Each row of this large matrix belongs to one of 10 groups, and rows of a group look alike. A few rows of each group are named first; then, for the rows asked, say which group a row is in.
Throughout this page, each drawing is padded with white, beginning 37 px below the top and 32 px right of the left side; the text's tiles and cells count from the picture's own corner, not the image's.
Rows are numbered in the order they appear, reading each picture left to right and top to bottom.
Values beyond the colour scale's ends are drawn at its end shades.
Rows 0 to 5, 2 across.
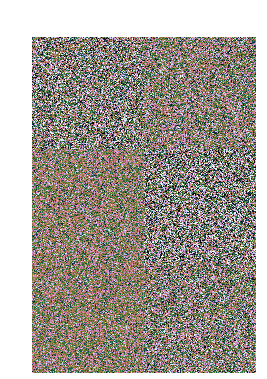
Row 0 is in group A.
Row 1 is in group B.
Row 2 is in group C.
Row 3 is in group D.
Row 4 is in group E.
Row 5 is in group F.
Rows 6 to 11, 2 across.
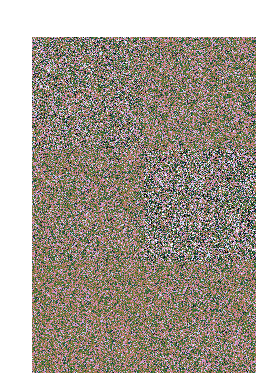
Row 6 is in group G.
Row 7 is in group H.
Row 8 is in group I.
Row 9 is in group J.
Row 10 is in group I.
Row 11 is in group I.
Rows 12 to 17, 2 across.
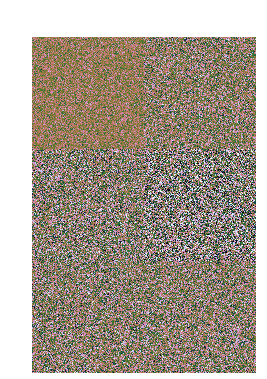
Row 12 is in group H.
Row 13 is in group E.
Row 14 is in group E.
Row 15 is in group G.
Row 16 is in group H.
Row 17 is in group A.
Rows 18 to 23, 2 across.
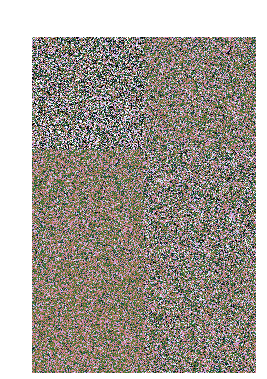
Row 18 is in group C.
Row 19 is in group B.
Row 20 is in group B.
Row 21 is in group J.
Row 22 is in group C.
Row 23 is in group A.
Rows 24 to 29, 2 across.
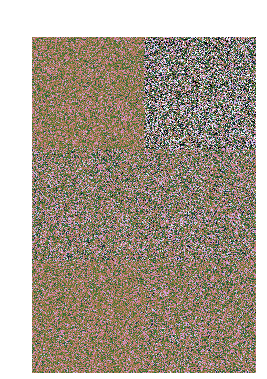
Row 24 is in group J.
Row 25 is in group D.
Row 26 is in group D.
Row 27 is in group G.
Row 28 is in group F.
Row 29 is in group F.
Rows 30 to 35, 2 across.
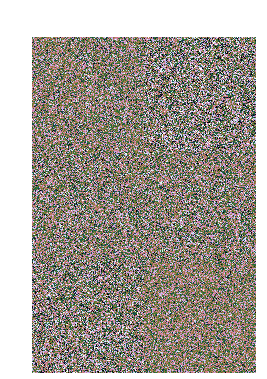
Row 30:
E
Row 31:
H
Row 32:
G
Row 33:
G
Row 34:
D
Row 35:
B
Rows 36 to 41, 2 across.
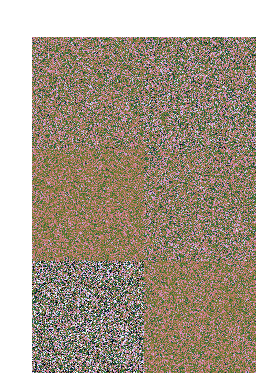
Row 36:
H
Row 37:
D
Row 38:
G
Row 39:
C
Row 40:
I
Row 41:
J
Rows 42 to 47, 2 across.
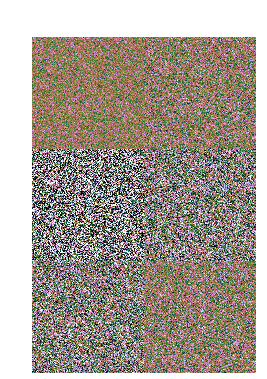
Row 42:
G
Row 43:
J
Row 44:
H
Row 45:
D
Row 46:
G
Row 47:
H
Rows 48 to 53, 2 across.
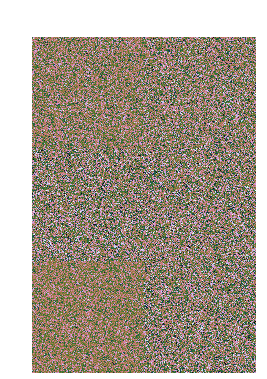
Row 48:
I
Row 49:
A
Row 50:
C
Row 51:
G
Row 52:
J
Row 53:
J
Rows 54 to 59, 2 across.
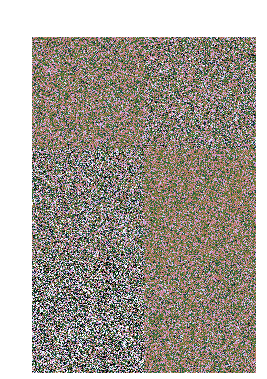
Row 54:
D
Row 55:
F
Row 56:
I
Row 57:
F
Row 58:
G
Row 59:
A
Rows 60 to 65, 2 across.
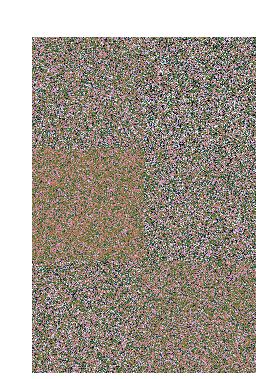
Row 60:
F
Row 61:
D
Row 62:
H
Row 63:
B
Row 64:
A
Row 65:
C
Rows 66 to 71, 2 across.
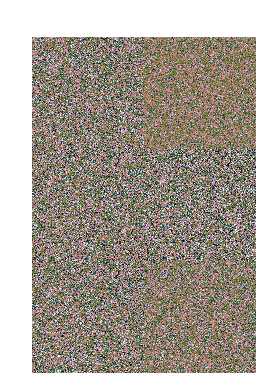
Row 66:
E
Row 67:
F
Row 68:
B
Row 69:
B
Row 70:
B
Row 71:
C
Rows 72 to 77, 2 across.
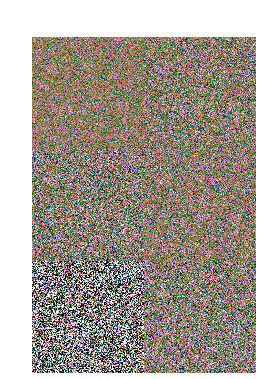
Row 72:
G
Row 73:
J
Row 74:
I
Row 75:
H
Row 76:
F
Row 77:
D
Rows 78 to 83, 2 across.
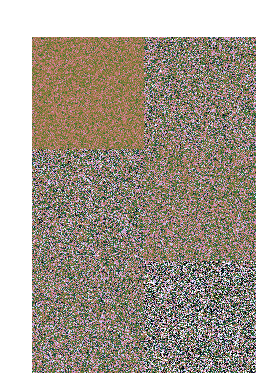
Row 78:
A
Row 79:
F
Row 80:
H
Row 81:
C
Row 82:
C
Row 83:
E
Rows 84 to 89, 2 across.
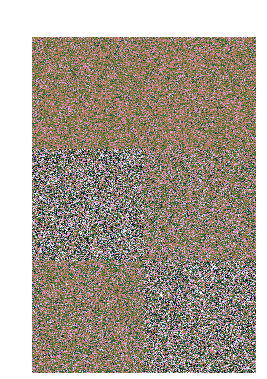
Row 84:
G
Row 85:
B
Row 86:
F
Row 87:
H
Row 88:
J
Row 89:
H
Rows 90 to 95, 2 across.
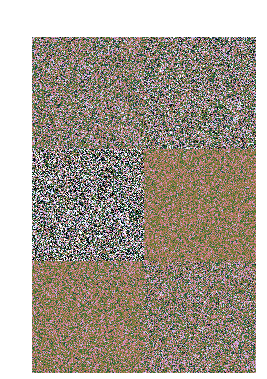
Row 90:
I
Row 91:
B
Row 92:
G
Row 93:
E
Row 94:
I
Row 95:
H
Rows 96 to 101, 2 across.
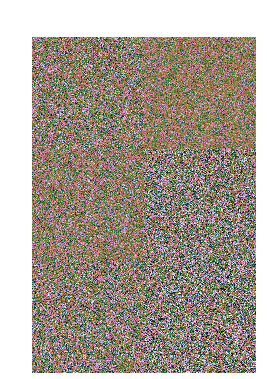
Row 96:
F
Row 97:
F
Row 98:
H
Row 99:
E
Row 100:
D
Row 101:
B
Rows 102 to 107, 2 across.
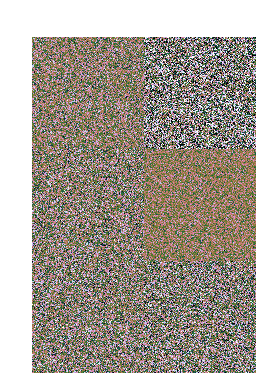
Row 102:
J
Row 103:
D
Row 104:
B
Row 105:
I
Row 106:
E
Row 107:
C
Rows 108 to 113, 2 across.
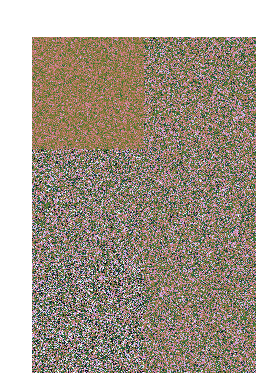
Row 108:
E
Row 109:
C
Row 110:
A
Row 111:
H
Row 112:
F
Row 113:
B
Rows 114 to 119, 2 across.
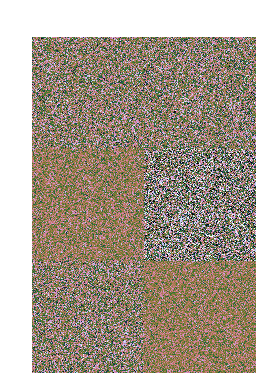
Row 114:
A
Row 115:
J
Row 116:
D
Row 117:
G
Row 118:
I
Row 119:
B
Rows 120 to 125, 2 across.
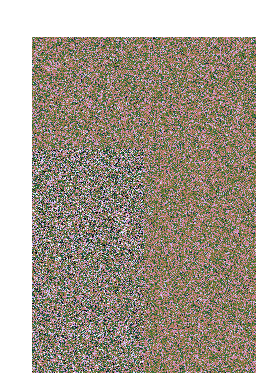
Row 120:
J
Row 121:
C
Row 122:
B
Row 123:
H
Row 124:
J
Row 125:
D
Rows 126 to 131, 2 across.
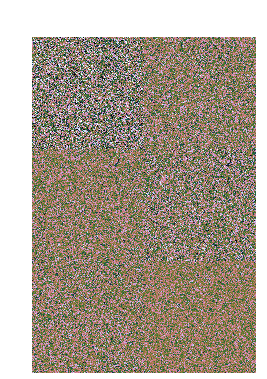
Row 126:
G
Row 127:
E
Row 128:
B
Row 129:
B
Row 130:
A
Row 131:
G
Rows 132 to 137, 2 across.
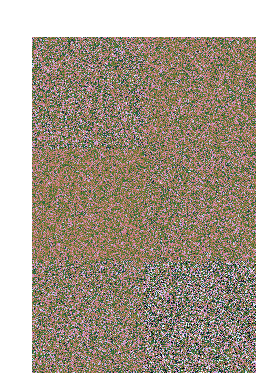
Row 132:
J
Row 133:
G
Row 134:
H
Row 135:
H
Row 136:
F
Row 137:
J
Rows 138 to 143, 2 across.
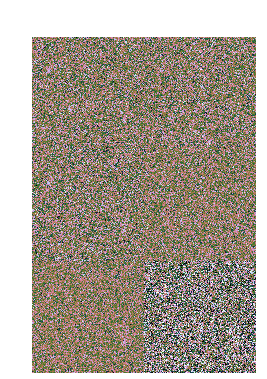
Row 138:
G
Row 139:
H
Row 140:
B
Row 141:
A
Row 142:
B
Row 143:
J
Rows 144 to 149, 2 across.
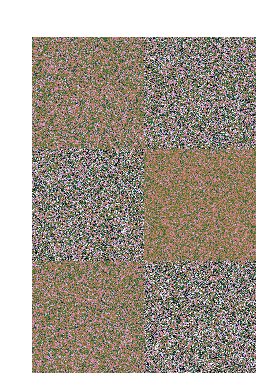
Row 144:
A
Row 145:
E
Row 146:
B
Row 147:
I
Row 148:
C
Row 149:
D
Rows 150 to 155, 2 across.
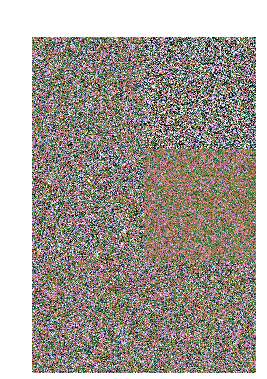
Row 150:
E
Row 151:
C
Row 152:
H
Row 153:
C
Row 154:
J
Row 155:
F
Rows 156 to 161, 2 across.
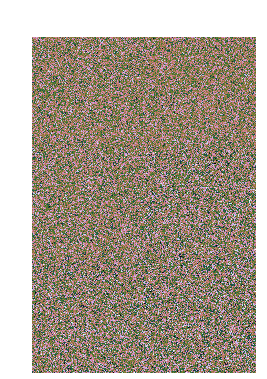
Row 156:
H
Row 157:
A
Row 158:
C
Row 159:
D
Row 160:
D
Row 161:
J
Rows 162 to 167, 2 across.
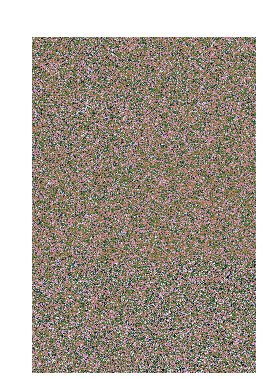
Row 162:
I
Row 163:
H
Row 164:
H
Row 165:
F
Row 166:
E
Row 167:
B
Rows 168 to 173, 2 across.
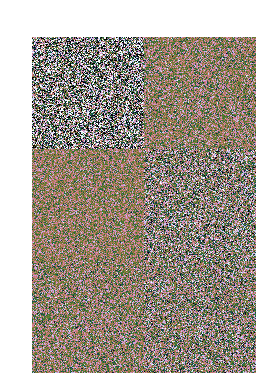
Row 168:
F
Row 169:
J
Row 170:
E
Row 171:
F
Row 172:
A
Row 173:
E
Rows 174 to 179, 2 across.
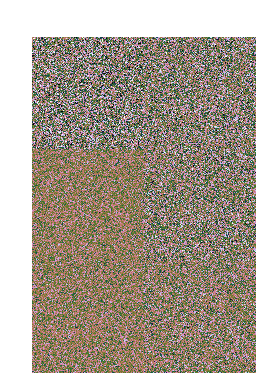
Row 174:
C
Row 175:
F
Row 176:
B
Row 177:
E
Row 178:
A
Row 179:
J
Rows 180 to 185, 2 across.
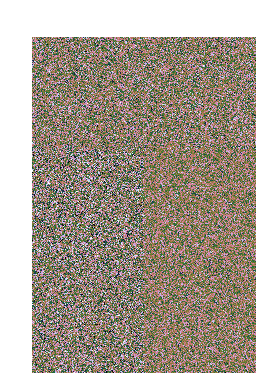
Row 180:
G
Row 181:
F
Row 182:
H
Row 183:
D
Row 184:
B
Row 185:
D
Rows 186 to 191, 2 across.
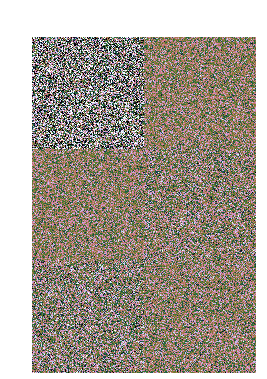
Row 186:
H
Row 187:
C
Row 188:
F
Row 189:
G
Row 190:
H
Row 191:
I
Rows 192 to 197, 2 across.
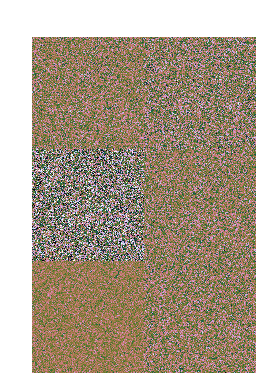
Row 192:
I
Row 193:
J
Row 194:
E
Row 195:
I
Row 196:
B
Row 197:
D
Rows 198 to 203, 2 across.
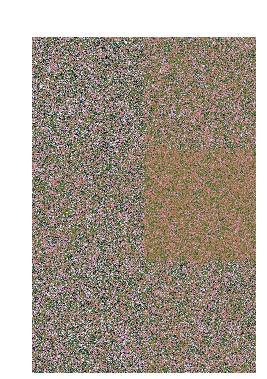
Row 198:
G
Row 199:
F
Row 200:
E
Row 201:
I
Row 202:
I
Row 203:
J
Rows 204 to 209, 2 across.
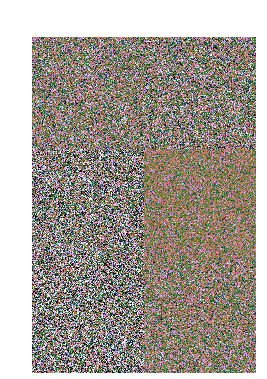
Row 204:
H
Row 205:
D
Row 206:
H
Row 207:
I
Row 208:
A
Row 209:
C
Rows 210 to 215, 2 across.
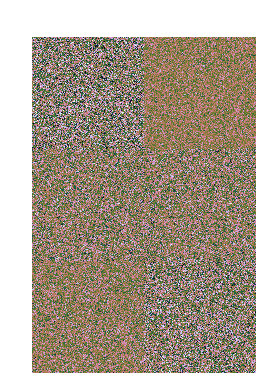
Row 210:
G
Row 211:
F
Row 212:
B
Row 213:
B
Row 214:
J
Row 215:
A
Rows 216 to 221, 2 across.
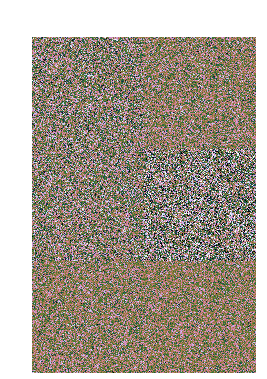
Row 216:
E
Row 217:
G
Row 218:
B
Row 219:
J
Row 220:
H
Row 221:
G
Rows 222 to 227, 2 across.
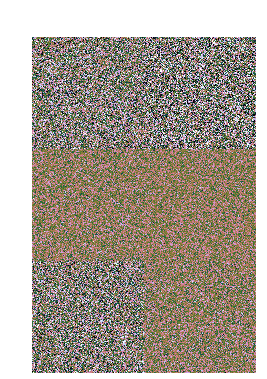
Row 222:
A
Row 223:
H
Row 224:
D
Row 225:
C
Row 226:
I
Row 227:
E
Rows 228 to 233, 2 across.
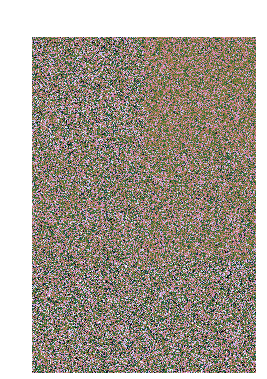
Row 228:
D
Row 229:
A
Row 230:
I
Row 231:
J
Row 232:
G
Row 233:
B
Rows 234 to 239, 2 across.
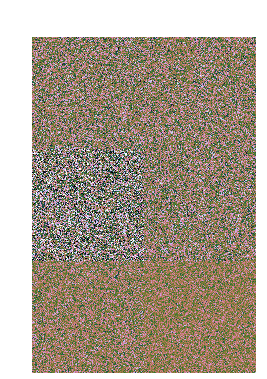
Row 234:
B
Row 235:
C
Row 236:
G
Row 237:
H
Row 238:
B
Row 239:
F
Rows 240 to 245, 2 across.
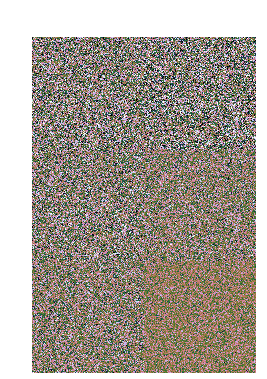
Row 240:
A
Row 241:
J
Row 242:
A
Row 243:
B
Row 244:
H
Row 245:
I
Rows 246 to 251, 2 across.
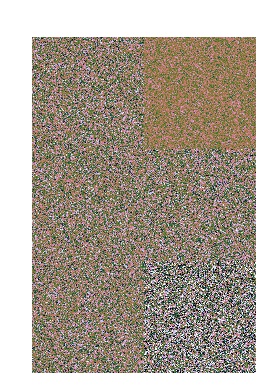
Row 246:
I
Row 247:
G
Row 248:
E
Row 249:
C
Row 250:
I
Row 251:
F
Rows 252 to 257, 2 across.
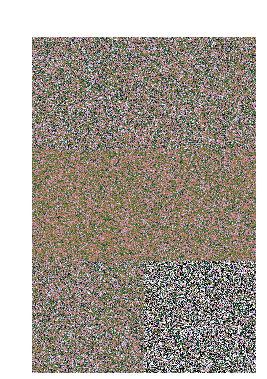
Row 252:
E
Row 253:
F
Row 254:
B
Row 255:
E
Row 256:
H
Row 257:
E
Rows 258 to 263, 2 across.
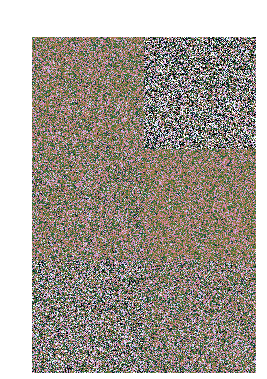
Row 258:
J
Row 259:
D
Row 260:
J
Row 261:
B
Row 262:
C
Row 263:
I
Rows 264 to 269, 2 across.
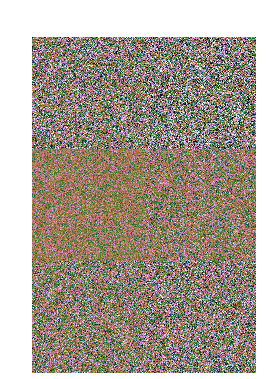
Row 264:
B
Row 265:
H
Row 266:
E
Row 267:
H
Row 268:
B
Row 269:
A
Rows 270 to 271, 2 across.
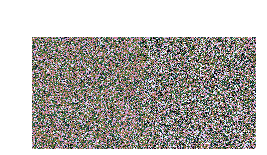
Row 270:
I
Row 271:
C
